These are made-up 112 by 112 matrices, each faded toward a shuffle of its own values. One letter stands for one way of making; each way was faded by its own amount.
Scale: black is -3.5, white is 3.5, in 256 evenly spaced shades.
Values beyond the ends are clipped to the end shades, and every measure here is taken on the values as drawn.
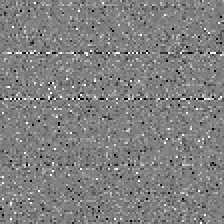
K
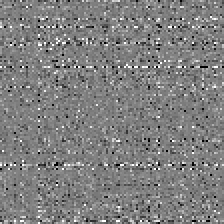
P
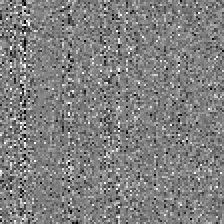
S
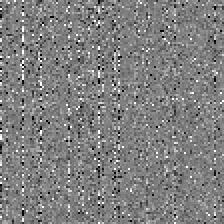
S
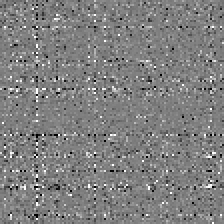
P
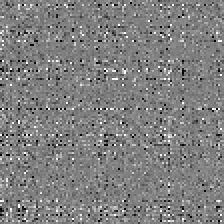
P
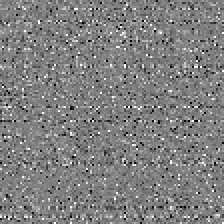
K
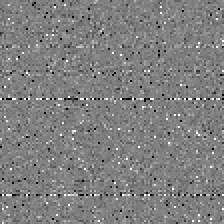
K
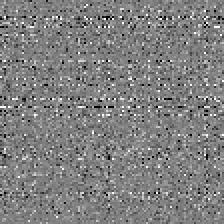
P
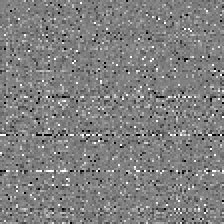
K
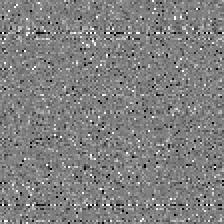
K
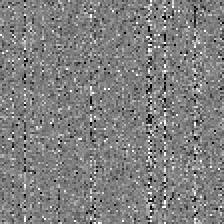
S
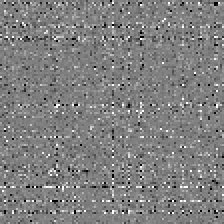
P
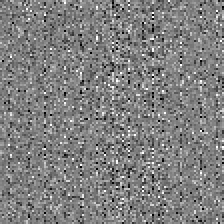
S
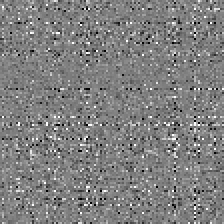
P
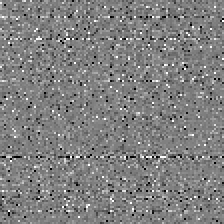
K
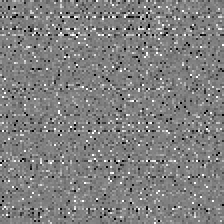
K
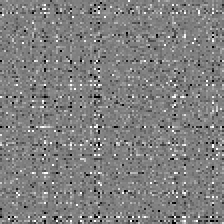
P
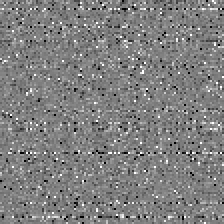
K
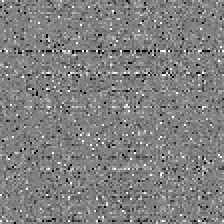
K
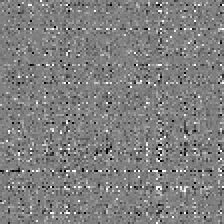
P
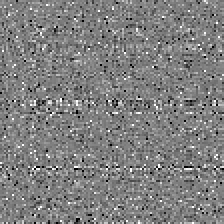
K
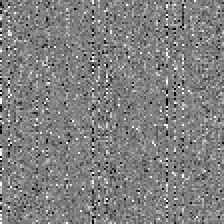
S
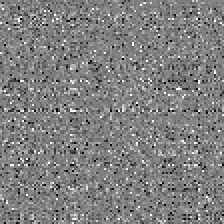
K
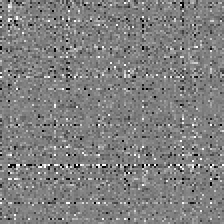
P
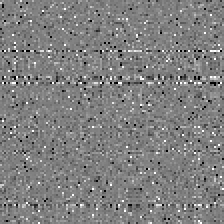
K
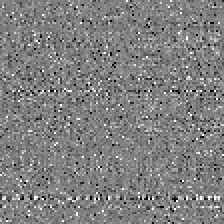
K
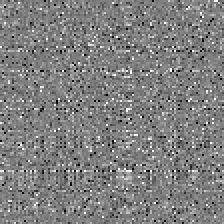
K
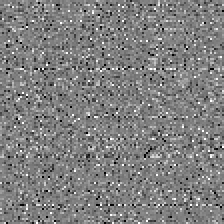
K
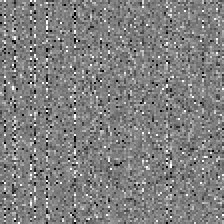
S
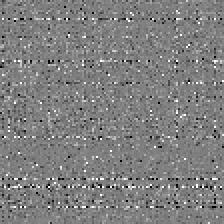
P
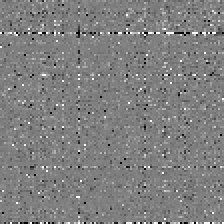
P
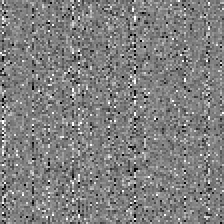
S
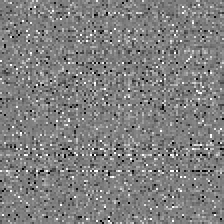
K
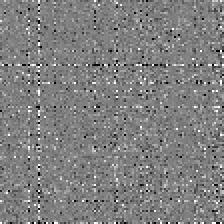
P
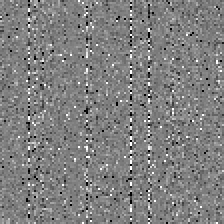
S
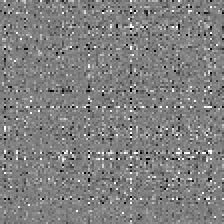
P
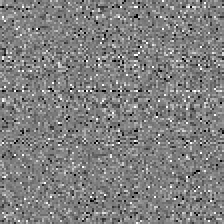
K
